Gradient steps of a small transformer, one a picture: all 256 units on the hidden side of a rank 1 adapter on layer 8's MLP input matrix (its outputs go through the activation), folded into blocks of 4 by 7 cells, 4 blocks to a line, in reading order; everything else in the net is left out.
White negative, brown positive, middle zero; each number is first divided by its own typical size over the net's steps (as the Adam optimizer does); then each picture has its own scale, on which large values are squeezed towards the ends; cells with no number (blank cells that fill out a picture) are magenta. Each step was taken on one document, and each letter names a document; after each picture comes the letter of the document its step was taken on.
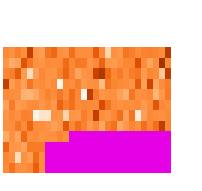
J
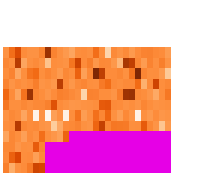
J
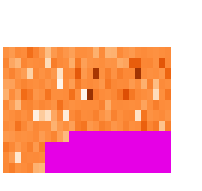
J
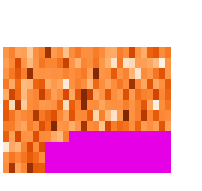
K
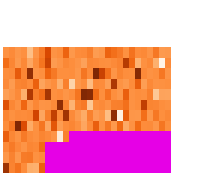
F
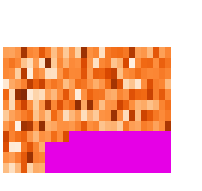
F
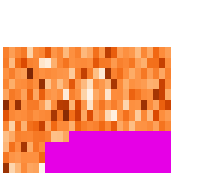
K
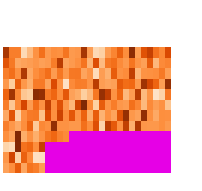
K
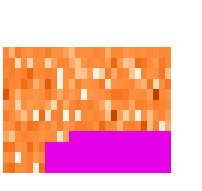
J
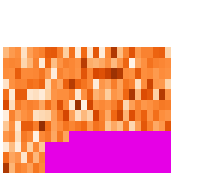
F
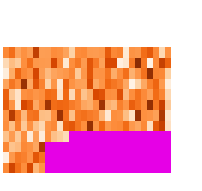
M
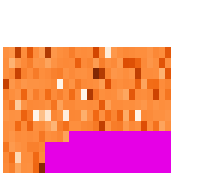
J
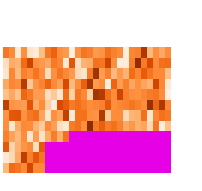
M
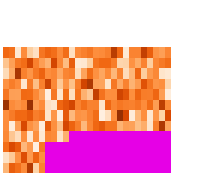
M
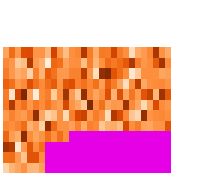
F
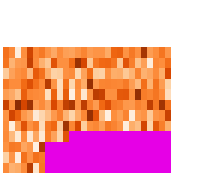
M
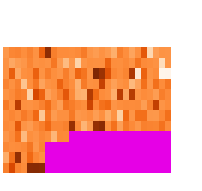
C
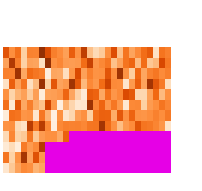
F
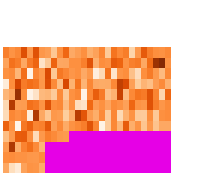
F
